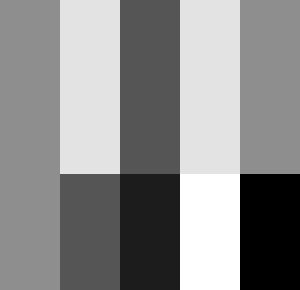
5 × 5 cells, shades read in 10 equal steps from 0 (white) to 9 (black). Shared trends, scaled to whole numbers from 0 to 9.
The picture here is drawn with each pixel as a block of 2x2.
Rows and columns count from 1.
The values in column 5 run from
4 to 9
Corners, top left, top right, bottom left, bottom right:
4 4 4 9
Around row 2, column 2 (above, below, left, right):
1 1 4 6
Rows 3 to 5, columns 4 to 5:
1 4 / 0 9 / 0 9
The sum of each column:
20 15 34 3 30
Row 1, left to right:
4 1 6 1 4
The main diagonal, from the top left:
4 1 6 0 9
